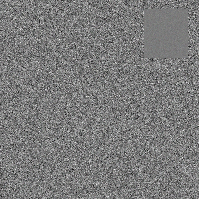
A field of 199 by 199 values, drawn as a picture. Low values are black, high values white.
In the top right lies a patch that is calmer than the rest. Neither half mirrors the other. The texture is fine-grained noise. The top right is the calmest part.
